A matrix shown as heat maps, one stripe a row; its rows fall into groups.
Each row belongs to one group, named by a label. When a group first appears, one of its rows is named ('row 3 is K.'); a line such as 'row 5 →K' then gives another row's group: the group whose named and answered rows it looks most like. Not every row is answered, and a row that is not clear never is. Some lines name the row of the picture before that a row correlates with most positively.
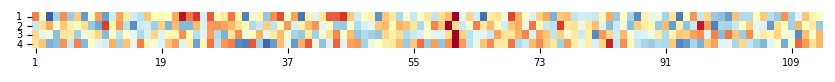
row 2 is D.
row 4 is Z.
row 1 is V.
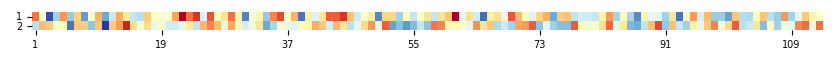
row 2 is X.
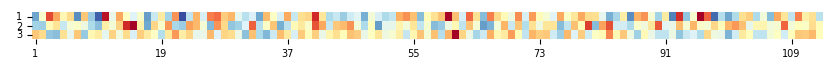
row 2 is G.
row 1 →D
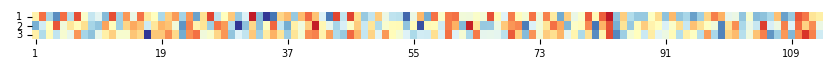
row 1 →Z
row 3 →G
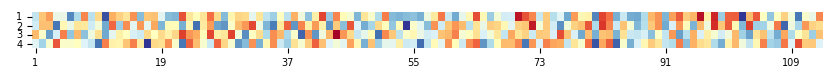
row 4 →G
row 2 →Z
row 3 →V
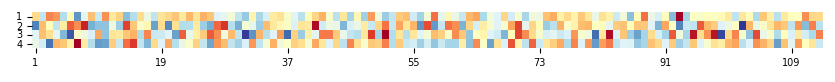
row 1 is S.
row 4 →G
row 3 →X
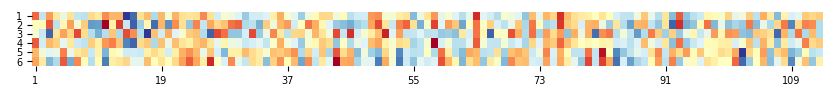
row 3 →G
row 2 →D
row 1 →S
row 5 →V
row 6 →V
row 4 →S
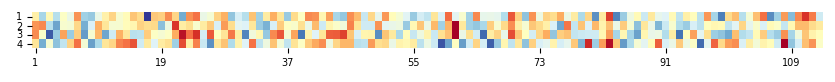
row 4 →G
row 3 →V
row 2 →Z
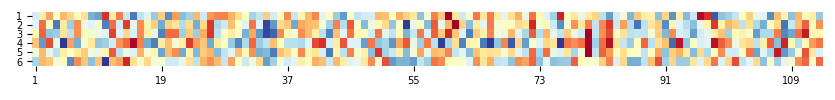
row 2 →Z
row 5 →Z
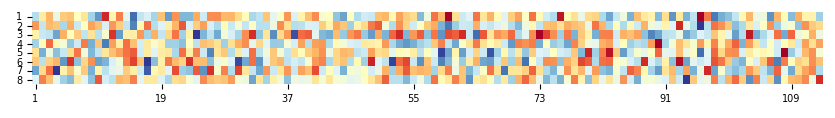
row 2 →S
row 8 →X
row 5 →G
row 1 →D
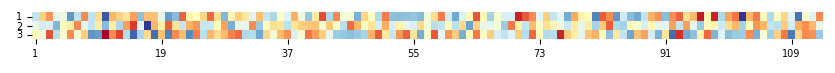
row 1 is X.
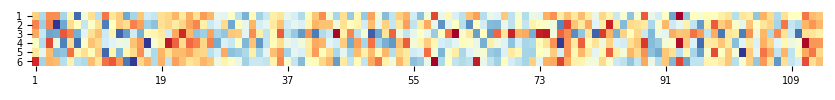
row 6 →S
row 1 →S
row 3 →V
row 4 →S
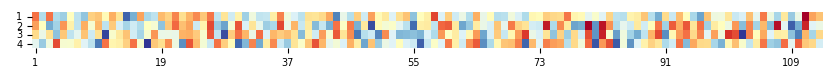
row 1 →S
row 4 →G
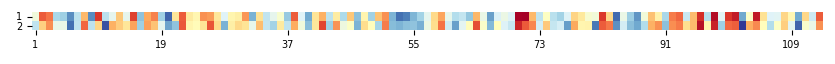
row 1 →X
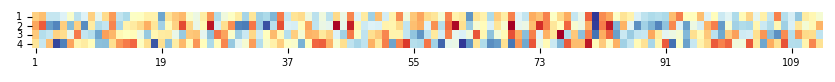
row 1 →Z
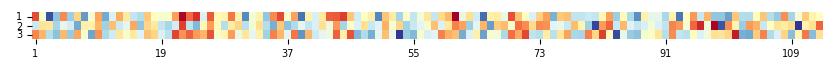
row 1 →V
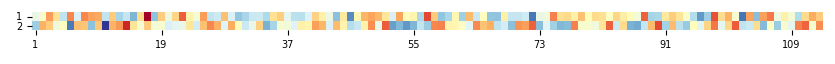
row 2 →X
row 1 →S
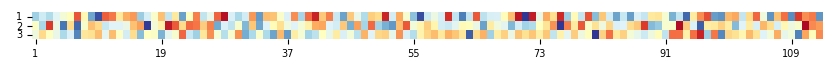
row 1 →G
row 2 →S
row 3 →X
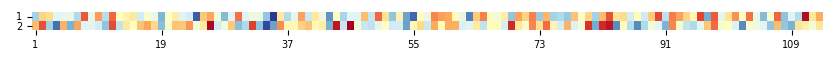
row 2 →Z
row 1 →X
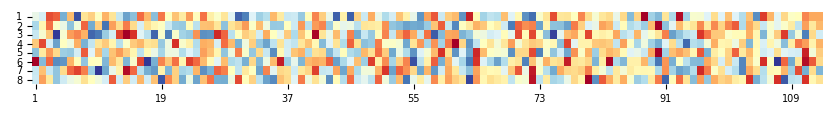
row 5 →X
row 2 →X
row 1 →S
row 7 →D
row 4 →Z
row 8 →Z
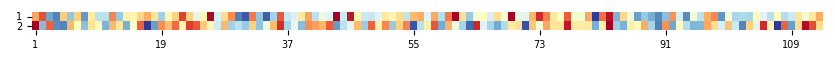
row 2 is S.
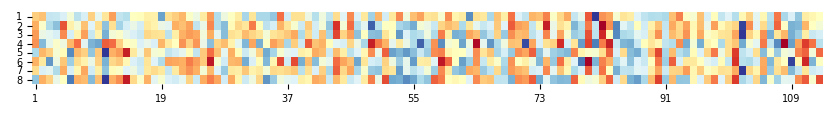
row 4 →G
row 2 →V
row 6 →V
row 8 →X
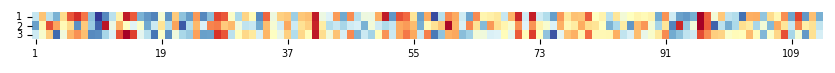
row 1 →D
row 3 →D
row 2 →D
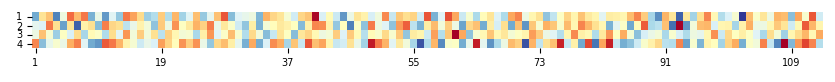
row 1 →D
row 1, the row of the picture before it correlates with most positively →1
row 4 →G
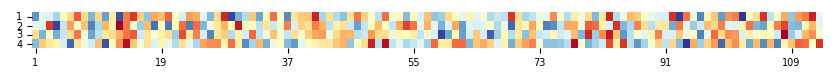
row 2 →D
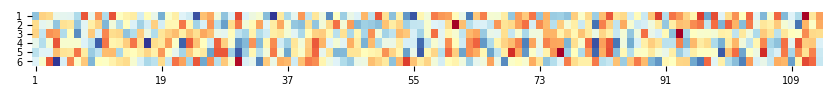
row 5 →G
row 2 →V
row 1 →X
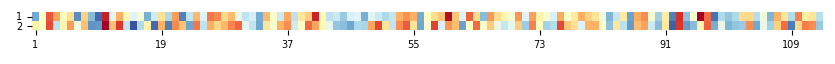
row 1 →D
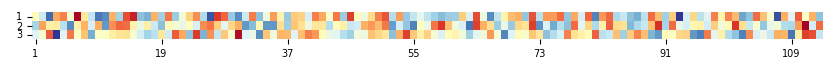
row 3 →D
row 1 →G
